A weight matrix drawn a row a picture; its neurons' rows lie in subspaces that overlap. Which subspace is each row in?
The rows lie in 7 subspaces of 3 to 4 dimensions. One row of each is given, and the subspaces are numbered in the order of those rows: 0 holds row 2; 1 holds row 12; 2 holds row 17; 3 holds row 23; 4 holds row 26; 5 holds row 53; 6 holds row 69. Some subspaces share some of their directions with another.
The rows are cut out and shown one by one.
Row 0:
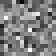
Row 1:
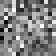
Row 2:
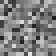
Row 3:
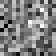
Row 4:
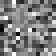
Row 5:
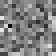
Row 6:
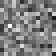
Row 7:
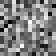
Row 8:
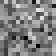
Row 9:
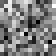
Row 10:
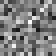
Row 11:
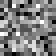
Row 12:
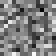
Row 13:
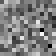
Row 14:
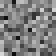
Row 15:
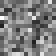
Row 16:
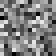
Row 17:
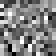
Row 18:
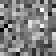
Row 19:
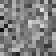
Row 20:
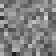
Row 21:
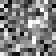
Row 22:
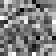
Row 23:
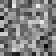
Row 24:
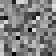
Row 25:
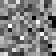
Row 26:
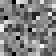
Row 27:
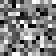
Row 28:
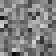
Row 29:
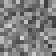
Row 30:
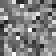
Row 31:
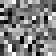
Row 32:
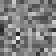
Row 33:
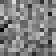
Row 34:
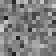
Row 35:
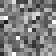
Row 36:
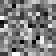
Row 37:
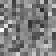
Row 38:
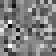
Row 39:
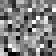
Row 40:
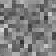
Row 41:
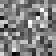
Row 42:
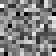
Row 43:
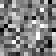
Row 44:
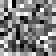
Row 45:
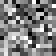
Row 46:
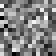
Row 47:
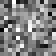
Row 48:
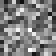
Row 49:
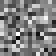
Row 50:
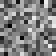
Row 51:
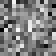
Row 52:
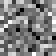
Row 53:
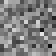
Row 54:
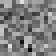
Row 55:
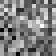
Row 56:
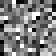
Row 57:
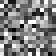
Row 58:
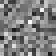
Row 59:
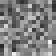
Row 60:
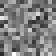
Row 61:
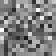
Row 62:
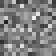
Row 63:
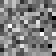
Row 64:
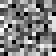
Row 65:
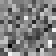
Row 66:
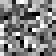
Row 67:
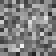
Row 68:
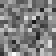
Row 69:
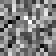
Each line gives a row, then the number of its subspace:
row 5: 5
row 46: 2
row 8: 1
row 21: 4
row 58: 0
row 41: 0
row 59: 4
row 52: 1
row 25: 5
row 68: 6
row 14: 3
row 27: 0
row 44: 3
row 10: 0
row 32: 6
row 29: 5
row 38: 6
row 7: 6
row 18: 3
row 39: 6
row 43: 6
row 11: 3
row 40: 2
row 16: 3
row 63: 5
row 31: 2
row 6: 5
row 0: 2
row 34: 1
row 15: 0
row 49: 6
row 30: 3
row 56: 3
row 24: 4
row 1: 1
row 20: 2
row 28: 0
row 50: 5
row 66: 2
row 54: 2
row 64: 5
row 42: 5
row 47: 4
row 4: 6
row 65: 6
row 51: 4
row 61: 1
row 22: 1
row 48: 1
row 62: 6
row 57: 0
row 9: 4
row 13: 5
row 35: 1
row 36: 0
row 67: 6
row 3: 2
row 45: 1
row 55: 1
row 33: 4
